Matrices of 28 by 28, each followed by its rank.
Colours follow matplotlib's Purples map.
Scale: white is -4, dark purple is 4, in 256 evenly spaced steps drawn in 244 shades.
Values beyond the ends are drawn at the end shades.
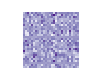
five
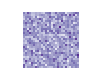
full rank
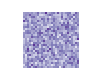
full rank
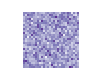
full rank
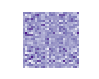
five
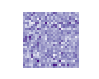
five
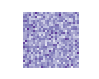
full rank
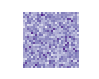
full rank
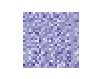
five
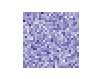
full rank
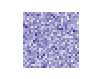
full rank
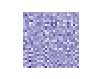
five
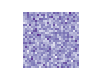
full rank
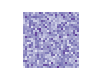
full rank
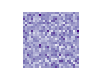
five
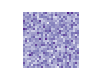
full rank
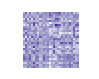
five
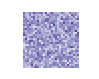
full rank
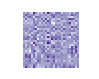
five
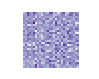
five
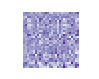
five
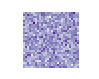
full rank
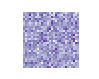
five
